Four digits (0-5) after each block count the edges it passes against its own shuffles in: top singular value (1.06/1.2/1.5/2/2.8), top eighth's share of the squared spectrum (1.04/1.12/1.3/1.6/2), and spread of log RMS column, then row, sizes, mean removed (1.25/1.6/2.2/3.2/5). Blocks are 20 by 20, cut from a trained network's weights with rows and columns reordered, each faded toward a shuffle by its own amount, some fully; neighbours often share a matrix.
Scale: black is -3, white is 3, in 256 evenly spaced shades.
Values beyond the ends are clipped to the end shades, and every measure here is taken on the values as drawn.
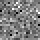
0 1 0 0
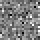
0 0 1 0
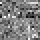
2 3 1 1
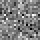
1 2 1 0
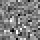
2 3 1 0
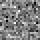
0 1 0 0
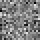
2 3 2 0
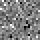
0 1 0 0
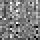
2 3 2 0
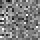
2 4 2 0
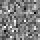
1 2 1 1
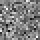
0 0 0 0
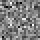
1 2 0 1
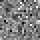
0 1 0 0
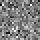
1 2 0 1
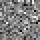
0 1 0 0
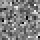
0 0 0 0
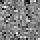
1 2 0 0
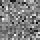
0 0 1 0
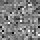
0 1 0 0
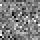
0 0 0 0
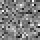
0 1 0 1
